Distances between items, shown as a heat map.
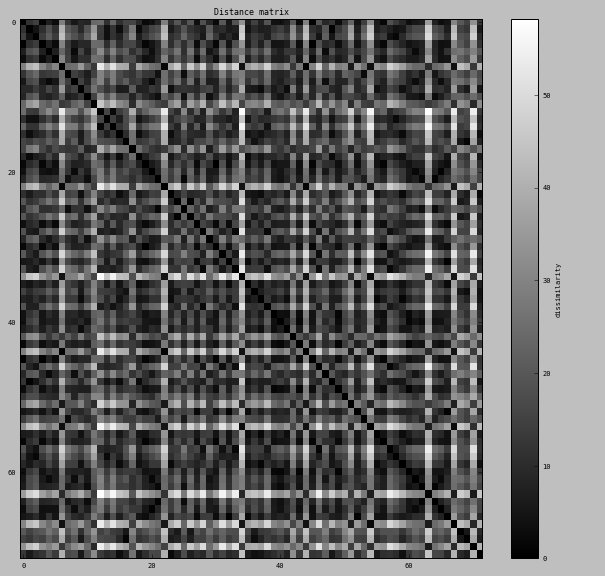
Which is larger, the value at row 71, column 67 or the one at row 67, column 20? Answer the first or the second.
the first
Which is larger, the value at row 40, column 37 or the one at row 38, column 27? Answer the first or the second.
the second
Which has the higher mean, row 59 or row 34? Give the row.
34
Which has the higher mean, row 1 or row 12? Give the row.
12
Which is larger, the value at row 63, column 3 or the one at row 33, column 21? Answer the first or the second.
the first
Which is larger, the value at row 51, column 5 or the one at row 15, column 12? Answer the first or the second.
the first
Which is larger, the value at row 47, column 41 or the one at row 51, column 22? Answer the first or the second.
the first
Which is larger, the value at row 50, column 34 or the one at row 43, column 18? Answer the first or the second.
the first
